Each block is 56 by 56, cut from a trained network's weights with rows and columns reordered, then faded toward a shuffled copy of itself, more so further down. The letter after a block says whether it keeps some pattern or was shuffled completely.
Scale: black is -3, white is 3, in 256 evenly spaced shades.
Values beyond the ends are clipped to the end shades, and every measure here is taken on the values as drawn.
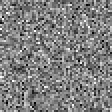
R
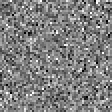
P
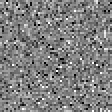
R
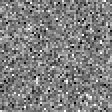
R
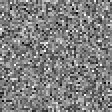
R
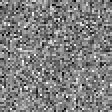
R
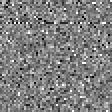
P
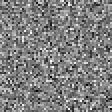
R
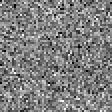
R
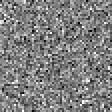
R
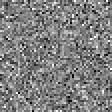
R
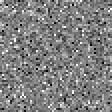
R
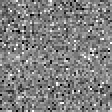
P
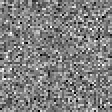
P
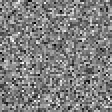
R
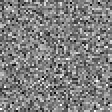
P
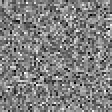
P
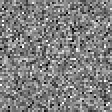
R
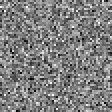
R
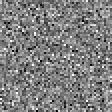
R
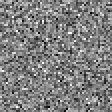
R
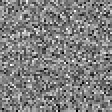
R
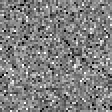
R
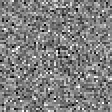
P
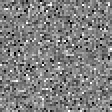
R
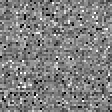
P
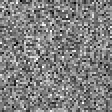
R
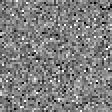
R
